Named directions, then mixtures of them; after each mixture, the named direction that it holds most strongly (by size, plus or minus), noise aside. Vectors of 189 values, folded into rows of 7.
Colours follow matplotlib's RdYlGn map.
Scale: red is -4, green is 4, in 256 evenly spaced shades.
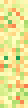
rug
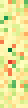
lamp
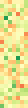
rug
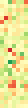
lamp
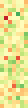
rug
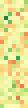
rug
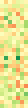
rug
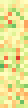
rug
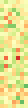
rug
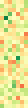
rug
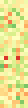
rug
